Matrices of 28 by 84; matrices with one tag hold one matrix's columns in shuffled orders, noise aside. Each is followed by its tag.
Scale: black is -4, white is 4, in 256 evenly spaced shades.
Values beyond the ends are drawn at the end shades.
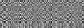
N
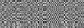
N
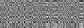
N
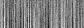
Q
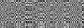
N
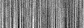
Q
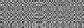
N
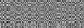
N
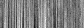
Q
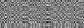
N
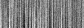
Q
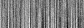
Q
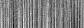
Q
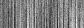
Q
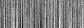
Q
